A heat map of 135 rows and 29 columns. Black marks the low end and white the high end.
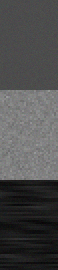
It is made of 3 by 1 panels. Panel 1,1: low, flat. Panel 2,1: middling, fine-grained, faint in contrast. Panel 3,1: very low, streaked across, faint in contrast.
